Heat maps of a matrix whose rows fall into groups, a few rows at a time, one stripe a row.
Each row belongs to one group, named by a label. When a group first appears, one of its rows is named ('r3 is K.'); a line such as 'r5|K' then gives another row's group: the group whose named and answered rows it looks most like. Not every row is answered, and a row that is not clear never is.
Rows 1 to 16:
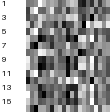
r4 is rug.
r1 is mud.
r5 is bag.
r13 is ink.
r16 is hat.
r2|bag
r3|mud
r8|mud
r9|ink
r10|ink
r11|bag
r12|mud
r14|ink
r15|ink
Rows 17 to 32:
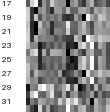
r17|bag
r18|hat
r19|rug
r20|hat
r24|bag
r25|ink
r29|mud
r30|bag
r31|mud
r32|hat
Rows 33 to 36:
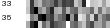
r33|rug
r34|hat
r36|hat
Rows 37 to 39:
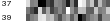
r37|ink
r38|hat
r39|mud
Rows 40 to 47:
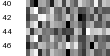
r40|hat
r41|bag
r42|mud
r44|rug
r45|bag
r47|bag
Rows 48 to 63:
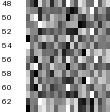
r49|ink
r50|bag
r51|mud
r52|ink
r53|mud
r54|ink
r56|hat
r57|bag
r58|hat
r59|rug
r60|hat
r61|ink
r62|mud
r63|mud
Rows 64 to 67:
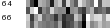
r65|bag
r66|rug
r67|rug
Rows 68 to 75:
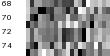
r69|ink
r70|hat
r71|mud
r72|rug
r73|rug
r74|hat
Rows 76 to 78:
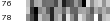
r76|rug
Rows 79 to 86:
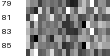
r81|bag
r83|ink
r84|hat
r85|rug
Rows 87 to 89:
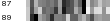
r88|rug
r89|hat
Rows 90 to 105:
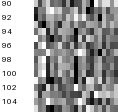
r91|mud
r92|mud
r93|hat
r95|ink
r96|bag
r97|mud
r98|bag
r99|bag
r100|bag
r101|ink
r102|hat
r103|rug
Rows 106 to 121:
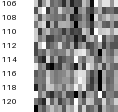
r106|rug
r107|bag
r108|rug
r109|bag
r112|bag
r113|mud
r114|hat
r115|ink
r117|mud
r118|mud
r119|ink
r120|hat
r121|mud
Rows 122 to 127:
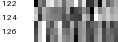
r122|mud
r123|rug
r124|rug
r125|bag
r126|bag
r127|bag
